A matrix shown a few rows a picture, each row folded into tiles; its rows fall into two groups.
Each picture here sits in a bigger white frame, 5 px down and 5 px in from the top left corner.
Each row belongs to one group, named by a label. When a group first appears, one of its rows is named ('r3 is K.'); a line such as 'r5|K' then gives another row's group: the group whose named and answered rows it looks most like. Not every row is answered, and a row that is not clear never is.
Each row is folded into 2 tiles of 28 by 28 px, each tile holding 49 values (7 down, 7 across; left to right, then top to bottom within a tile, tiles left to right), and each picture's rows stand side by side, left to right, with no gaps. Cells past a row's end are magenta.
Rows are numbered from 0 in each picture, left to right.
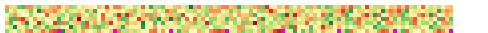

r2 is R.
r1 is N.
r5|R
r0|N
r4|N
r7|N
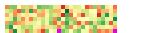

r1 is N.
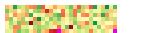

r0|N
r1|R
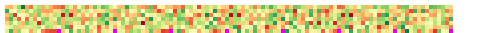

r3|N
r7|R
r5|N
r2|N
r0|N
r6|R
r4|R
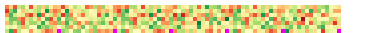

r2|N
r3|R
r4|N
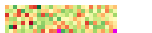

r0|R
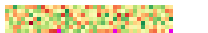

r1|N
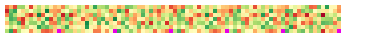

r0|N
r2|N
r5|R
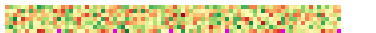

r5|R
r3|R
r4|N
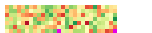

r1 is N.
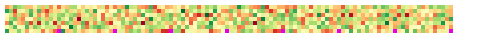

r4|N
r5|N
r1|N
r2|N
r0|N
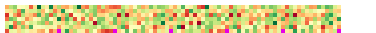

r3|R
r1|N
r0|R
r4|R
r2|R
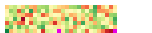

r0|R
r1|N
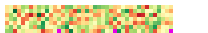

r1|R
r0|R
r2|R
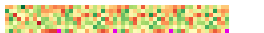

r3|N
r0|N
